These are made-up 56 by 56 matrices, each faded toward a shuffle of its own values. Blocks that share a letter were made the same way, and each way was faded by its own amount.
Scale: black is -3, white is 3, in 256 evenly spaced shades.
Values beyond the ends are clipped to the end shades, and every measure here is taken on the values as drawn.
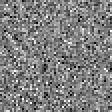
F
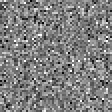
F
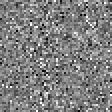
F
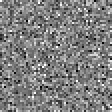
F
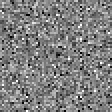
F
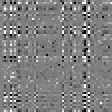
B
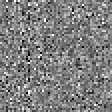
F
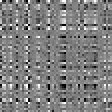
B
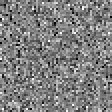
F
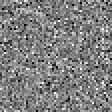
F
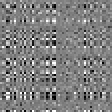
B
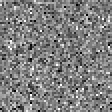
F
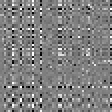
B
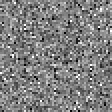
F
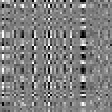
B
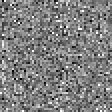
F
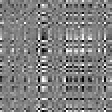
B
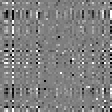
B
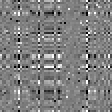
B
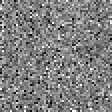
F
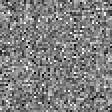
F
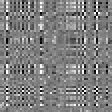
B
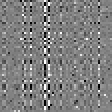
B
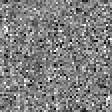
F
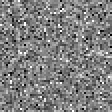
F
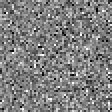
F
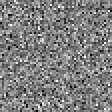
F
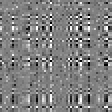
B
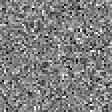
F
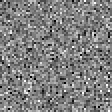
F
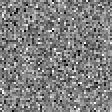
F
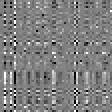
B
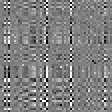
B
